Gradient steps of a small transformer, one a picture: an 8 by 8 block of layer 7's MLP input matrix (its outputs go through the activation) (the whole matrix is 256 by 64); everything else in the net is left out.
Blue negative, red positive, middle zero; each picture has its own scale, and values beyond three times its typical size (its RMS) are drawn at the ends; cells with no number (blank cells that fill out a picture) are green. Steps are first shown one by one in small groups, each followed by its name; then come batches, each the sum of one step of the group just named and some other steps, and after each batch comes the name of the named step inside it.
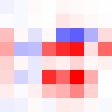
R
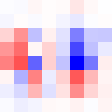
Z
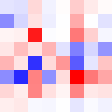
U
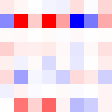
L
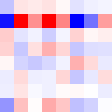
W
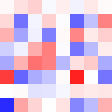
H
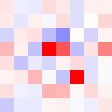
R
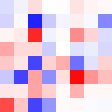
U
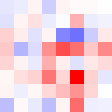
R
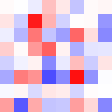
W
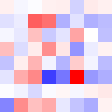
H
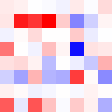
L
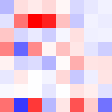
W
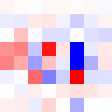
Z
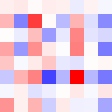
H
